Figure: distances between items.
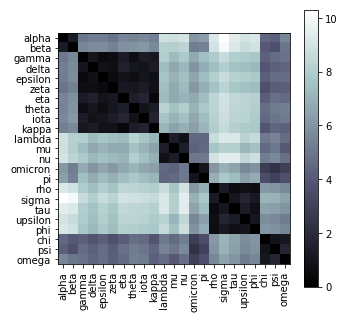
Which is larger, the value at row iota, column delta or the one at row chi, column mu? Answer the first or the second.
the second
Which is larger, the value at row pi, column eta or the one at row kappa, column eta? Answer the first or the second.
the first
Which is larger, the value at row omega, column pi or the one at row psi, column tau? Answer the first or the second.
the second
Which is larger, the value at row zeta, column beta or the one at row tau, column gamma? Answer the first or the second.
the second
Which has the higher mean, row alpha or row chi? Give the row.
alpha
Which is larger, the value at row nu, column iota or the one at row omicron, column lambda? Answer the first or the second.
the first
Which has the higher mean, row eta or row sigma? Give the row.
sigma
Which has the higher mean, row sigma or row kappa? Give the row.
sigma
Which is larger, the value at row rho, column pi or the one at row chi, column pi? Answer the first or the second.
the first
